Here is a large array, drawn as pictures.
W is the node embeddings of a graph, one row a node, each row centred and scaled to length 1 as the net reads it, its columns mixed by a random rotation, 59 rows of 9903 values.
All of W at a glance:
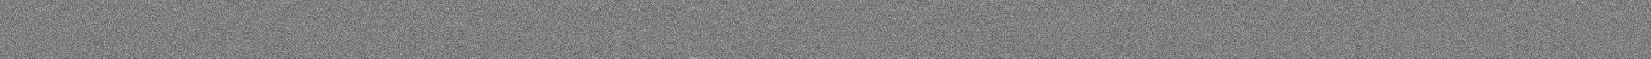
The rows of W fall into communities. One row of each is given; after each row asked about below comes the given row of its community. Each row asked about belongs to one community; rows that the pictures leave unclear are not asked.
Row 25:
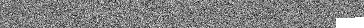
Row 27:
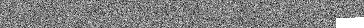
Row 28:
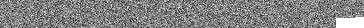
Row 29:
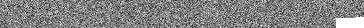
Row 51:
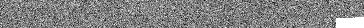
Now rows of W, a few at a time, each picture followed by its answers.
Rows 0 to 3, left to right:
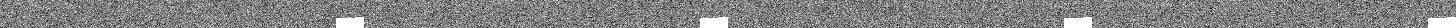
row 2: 27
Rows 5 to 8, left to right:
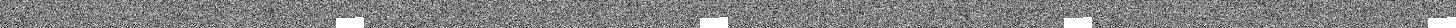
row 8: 29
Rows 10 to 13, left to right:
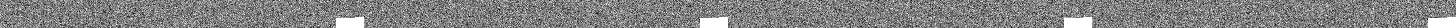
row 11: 25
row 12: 28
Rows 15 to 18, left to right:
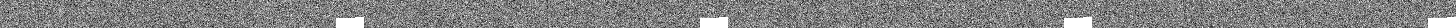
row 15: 28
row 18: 25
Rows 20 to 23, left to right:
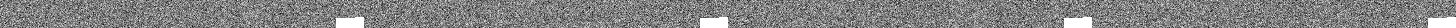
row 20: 29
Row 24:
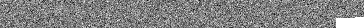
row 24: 29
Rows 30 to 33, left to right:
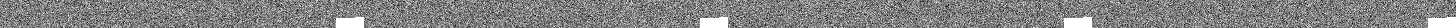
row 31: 28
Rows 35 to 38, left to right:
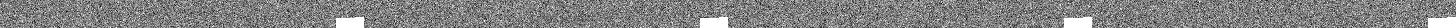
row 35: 25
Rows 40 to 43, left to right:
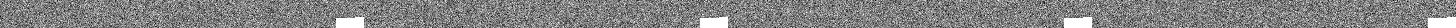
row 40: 25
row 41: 51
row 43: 29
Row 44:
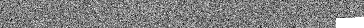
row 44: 51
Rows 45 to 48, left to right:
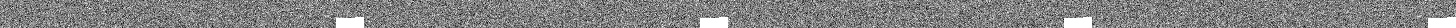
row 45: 28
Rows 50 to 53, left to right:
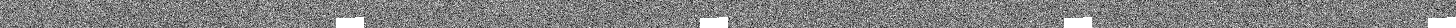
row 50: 28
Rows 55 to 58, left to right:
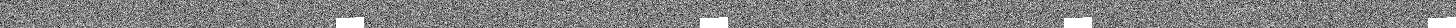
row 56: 29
